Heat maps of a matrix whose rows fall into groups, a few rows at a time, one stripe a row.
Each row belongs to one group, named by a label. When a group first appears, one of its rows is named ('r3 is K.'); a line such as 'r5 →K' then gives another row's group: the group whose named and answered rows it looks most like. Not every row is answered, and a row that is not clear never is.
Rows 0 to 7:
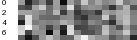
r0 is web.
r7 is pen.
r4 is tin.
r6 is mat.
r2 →mat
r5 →mat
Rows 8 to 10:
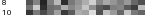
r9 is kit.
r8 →pen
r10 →pen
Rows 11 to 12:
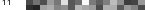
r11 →kit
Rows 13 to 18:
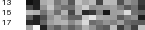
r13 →pen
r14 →pen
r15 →mat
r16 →pen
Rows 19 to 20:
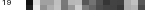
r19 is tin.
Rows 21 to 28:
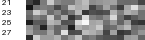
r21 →pen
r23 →mat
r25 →pen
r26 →web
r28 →tin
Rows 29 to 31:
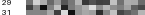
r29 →mat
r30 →pen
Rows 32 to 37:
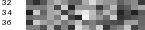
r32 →pen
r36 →tin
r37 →web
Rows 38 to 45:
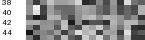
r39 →kit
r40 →kit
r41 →pen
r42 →mat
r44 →pen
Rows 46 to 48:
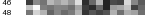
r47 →mat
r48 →mat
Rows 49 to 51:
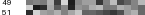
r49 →kit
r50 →web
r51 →tin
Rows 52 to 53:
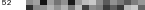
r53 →tin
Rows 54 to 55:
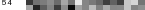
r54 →tin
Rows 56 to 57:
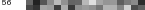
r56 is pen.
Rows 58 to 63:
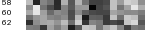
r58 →mat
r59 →mat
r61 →mat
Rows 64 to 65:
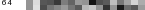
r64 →mat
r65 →kit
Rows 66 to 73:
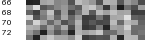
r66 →pen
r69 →mat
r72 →web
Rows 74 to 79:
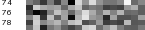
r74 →web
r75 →tin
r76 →pen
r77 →kit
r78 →tin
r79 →kit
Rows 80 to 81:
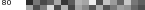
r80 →pen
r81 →web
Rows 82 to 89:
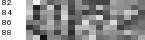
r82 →mat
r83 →web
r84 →mat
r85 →web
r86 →kit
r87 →pen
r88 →web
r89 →kit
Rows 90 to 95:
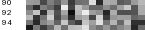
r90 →kit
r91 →web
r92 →kit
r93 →web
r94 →web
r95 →pen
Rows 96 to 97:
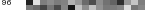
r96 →tin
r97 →web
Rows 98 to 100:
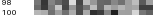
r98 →web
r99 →web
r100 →mat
